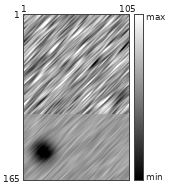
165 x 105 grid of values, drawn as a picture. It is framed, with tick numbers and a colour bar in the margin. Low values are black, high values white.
No row or column stands out. The halves do not mirror each other. A horizontal seam about 60% of the way down splits the table, and the bottom part is calmer. A single dip lies in the bottom left. The grain runs diagonally up to the right. The bottom left is the ninth with the lowest average.
